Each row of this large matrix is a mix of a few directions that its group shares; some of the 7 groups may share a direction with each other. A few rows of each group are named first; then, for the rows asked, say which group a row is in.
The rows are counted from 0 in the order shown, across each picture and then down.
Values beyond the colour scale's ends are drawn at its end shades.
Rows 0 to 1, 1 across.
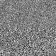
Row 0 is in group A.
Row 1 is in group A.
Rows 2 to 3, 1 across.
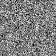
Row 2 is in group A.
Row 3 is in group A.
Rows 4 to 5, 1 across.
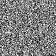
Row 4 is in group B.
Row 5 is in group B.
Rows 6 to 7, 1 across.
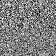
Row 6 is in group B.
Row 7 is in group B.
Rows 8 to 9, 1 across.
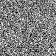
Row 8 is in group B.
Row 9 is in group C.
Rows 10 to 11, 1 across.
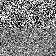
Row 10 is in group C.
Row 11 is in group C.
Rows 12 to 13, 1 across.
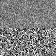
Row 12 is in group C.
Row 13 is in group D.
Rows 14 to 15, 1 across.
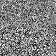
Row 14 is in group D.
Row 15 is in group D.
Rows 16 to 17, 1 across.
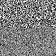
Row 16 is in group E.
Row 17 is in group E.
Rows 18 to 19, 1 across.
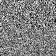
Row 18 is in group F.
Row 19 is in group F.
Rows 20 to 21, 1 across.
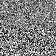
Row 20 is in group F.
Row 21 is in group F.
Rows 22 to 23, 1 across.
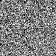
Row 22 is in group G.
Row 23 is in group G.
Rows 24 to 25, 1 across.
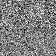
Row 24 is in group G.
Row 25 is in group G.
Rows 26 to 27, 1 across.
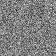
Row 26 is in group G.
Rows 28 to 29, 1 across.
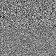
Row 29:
B
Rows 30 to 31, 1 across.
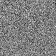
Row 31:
F
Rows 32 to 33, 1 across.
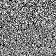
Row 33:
E
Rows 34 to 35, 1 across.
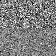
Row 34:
B
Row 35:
A
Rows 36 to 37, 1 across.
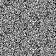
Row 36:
E
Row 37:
E
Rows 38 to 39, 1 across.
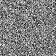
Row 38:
G
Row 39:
E
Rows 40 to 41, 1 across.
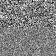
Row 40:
G
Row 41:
E
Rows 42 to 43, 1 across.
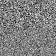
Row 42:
B
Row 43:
E
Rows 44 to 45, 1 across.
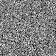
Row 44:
F
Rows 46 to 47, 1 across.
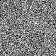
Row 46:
C
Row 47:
G
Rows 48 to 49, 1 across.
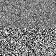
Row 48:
D
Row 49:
D
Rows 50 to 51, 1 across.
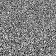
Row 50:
C
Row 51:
F
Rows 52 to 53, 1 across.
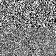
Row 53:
E
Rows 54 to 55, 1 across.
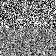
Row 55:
F
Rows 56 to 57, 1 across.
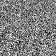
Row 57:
A
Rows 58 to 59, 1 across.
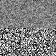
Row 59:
D
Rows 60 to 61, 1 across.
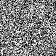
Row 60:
G
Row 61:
F
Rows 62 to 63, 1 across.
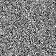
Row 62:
C
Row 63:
D
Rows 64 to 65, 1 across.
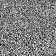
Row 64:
B
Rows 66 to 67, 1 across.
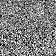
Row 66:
G
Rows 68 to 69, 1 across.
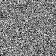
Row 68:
G
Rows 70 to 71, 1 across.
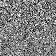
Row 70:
D
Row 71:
C
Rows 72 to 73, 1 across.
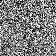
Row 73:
C
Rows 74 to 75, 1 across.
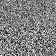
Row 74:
F
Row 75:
D
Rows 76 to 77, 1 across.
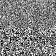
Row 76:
B
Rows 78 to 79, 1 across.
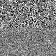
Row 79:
G
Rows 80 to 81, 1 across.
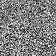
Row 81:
A
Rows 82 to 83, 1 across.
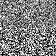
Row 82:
F
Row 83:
G
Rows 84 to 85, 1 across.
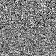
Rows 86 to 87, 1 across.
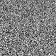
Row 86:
F
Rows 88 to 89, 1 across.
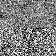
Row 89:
C
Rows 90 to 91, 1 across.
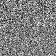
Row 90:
F
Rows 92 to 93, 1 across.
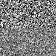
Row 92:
F
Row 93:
F
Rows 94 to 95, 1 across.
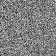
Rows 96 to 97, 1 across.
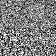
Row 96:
G
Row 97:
B
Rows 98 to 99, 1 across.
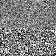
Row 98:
C
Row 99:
G
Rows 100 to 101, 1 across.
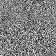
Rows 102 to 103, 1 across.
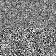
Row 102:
C
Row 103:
C
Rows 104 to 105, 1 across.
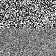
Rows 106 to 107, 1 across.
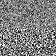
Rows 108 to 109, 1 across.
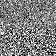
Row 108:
A
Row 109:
D
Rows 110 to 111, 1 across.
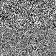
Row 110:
C
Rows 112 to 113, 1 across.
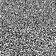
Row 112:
C
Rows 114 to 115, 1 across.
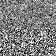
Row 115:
F
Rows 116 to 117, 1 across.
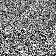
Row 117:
G
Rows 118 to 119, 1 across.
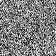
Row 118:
F
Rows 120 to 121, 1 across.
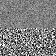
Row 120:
C
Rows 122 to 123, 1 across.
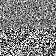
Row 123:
C
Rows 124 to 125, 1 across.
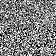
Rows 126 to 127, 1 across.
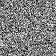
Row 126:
D
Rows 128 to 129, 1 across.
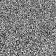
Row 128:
B
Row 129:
A
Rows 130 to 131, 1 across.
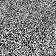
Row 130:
A
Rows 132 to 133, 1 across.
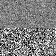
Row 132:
F
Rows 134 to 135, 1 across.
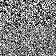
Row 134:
D
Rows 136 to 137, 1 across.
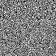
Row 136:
E
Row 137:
C
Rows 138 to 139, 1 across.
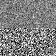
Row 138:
A
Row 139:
F
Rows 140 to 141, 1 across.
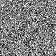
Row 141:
F
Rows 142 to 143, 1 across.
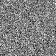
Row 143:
F
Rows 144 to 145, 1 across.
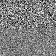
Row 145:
F
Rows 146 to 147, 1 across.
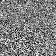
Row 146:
G
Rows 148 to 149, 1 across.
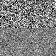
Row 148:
A
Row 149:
C
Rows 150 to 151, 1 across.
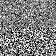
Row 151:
A
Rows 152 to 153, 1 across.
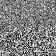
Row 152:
F
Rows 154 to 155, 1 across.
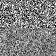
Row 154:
B
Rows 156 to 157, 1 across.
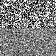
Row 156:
E
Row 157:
A
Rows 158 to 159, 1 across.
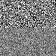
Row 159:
F
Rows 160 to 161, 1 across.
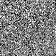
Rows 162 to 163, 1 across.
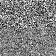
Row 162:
G
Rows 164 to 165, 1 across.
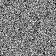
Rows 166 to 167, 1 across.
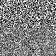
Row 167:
E
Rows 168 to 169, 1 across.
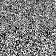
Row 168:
A
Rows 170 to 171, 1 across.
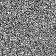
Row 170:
C
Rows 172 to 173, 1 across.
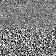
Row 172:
G
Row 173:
E
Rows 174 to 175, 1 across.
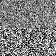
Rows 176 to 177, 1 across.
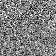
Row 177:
B
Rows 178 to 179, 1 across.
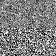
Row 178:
A
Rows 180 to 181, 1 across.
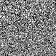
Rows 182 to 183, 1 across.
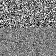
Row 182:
F
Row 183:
A
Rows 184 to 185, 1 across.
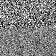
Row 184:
A
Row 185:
B
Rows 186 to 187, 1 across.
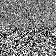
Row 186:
A
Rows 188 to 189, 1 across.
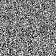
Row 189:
B
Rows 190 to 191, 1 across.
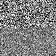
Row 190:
F
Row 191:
B
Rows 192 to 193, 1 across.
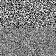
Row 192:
A
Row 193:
E
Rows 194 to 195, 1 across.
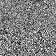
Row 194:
C
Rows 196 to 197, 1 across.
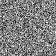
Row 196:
B
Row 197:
G
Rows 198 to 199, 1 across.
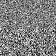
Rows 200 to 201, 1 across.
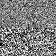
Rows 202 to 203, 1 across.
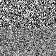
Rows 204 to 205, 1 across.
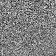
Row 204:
C
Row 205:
F
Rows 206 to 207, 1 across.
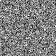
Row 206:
B
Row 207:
C
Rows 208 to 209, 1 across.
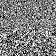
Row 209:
A
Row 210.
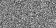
